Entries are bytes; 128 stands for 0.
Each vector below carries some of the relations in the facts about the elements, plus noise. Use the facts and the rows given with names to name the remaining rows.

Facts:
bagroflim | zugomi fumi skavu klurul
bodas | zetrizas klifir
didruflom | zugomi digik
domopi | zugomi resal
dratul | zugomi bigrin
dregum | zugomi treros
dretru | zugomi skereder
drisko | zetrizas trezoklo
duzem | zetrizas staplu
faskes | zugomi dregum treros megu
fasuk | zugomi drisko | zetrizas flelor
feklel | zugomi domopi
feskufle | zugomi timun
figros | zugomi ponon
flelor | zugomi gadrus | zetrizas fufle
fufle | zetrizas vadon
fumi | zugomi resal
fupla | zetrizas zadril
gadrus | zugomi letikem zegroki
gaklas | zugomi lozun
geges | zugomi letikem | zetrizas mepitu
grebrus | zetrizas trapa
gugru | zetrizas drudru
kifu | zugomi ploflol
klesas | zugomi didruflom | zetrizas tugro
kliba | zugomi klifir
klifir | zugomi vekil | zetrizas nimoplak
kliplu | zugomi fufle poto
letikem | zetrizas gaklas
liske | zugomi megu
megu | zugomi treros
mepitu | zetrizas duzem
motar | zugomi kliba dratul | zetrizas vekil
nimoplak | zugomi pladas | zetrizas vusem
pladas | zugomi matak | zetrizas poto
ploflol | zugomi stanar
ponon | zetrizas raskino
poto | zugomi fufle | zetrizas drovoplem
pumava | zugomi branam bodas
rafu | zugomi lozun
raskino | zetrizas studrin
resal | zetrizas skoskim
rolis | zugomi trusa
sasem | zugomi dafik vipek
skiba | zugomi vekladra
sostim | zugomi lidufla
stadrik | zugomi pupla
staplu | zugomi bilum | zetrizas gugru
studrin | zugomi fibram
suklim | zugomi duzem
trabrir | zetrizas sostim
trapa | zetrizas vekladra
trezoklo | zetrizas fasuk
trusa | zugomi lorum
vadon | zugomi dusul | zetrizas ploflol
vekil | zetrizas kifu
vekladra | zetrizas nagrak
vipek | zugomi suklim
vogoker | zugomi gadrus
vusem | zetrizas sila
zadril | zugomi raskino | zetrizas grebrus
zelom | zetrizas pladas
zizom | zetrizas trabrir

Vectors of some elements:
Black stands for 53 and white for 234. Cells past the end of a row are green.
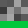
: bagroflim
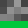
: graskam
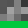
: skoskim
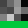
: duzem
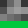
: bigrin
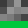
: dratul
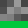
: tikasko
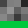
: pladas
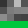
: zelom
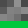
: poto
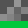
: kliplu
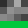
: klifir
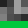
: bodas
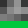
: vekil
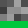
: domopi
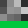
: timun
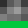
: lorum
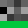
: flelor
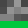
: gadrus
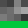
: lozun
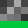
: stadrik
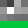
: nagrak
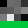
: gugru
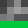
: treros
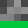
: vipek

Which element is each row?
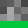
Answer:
kifu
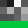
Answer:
zadril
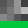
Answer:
skereder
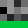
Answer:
trezoklo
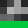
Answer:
digik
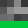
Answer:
raskino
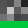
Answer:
sostim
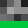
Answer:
lidufla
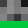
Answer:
matak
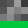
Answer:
vusem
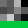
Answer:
mepitu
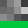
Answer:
bilum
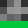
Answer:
pupla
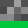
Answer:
vogoker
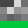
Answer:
trapa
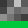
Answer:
motar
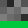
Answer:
pumava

